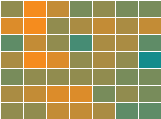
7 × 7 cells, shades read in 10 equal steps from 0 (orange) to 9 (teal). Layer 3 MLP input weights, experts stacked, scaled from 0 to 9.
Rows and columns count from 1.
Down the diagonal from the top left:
4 0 4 4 4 4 6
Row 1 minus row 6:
1 -2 1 4 -1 1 0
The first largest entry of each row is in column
4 3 4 7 1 5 6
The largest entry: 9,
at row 4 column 7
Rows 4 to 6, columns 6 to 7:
4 9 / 5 5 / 4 5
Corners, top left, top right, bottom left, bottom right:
4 5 4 6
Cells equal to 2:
7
